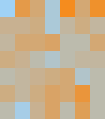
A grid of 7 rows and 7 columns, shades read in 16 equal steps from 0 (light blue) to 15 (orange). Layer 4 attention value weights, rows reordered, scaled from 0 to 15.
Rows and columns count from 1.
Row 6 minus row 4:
0 -1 3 7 4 7 -1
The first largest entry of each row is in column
5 3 4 1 5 6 6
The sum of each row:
61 44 53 40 43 59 44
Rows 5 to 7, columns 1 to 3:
5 6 7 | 8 6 8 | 5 1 7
